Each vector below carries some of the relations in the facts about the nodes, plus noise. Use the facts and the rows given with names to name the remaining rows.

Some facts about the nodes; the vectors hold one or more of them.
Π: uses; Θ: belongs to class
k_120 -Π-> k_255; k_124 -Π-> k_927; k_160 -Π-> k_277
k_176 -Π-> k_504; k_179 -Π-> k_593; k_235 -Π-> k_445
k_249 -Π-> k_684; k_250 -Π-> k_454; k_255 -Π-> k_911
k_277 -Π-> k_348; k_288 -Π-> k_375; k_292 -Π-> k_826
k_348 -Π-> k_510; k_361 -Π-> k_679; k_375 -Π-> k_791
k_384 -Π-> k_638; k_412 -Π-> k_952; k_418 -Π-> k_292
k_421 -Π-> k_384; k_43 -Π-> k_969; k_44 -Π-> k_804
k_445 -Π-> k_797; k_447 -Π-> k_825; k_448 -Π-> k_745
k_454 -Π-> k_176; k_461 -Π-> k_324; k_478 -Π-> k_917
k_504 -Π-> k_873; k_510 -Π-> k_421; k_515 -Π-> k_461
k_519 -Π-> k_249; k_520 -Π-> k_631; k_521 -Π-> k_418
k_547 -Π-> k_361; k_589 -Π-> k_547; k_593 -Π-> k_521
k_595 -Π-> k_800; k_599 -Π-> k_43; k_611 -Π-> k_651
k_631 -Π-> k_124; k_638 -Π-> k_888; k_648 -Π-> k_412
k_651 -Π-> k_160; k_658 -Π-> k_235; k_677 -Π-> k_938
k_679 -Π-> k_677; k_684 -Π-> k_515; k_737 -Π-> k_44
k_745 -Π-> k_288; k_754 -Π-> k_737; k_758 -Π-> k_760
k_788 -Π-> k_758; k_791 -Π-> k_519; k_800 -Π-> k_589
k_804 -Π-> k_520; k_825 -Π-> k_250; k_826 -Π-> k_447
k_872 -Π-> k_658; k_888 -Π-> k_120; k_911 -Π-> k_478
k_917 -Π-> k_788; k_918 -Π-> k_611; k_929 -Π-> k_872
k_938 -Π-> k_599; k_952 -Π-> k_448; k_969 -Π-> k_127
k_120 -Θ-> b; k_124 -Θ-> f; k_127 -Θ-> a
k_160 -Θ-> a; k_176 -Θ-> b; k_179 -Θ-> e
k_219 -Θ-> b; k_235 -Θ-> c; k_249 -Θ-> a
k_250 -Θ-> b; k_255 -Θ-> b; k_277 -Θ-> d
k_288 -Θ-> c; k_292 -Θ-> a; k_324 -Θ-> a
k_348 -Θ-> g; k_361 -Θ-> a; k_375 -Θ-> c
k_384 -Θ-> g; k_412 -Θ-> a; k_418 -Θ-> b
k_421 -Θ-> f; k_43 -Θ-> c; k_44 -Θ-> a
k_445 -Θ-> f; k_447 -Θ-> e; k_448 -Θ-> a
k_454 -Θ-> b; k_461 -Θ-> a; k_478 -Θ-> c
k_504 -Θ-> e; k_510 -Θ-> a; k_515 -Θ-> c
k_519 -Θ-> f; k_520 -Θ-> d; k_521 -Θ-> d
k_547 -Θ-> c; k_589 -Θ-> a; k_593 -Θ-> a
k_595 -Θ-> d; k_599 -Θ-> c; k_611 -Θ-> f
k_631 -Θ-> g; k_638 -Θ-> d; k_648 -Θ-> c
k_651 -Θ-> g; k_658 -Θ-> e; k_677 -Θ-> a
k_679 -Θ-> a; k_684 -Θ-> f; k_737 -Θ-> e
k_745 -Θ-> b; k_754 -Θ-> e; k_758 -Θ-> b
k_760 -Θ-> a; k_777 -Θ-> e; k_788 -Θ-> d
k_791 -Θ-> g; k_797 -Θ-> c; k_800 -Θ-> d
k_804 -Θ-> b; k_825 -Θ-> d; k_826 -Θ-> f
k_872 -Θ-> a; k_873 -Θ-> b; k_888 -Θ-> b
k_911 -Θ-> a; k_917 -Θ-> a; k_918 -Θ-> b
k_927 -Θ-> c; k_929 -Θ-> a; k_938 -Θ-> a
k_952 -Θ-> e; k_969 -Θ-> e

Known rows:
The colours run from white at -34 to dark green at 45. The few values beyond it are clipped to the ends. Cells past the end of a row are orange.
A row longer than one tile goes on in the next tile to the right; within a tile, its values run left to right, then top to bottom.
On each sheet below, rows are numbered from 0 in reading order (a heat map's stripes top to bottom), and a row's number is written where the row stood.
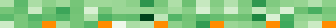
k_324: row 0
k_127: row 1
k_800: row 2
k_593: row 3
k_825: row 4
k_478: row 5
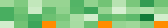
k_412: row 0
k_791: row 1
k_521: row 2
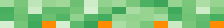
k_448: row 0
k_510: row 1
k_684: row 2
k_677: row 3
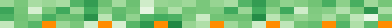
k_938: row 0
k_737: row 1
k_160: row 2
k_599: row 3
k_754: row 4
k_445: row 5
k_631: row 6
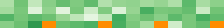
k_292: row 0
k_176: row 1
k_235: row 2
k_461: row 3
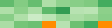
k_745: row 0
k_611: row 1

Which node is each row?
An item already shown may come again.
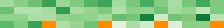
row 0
k_826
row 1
k_519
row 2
k_788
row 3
k_277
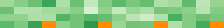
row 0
k_826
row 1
k_593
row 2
k_219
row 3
k_44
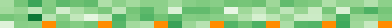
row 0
k_277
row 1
k_804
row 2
k_547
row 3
k_515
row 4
k_418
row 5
k_918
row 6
k_478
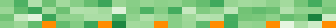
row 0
k_384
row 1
k_826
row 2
k_927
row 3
k_124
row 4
k_648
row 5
k_788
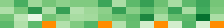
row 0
k_631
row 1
k_421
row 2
k_777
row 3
k_658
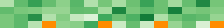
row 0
k_447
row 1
k_651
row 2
k_952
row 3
k_969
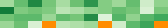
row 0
k_969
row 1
k_520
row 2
k_510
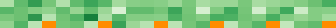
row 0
k_504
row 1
k_179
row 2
k_515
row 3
k_938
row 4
k_938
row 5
k_445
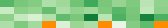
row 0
k_758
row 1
k_638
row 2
k_589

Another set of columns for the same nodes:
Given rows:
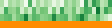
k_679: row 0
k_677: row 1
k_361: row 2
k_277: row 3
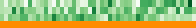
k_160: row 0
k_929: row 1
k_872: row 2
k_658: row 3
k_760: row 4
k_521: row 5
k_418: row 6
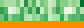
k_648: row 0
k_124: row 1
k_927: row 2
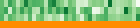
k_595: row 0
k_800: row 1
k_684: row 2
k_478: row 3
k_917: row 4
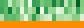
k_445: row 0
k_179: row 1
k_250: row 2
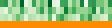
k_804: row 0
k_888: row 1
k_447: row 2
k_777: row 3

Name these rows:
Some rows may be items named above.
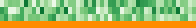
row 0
k_478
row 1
k_510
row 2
k_124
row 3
k_348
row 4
k_520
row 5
k_788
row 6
k_124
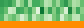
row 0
k_521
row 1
k_638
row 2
k_638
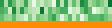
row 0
k_277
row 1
k_160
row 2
k_348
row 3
k_515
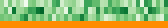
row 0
k_510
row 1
k_421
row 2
k_44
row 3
k_788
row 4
k_421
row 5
k_952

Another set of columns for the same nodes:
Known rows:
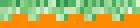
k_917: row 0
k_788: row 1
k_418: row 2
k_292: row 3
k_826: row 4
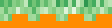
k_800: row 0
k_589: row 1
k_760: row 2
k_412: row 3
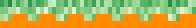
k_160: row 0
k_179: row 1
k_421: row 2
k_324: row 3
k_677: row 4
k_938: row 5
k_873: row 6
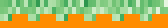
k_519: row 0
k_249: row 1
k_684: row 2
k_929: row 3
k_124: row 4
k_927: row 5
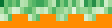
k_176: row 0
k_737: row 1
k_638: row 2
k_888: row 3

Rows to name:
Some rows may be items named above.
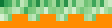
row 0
k_745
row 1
k_160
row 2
k_384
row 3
k_788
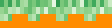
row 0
k_631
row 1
k_927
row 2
k_520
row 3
k_638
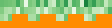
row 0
k_478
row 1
k_788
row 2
k_611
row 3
k_804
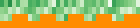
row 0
k_384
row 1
k_952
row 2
k_825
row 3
k_648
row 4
k_658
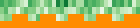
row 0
k_969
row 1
k_445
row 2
k_918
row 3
k_969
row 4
k_758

